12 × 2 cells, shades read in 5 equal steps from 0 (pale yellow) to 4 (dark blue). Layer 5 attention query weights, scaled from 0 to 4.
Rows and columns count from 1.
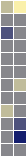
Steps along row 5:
same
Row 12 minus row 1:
1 2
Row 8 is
2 2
